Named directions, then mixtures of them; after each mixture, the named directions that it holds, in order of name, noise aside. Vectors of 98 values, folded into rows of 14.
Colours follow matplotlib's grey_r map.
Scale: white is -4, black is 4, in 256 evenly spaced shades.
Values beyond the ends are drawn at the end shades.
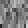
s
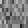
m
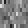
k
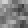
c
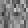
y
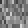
m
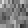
c, k, y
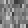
k, m, s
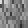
c, k, m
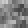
c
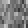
c, s, y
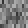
k, m, s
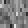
k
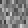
m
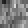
c, s, y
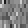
k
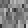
s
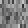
m, s, y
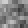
c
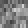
c, s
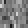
k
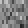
c, m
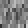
s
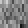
c, m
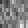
c, m, s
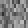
y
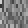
k, m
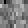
c, k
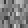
k, m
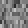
m, s, y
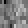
c, k
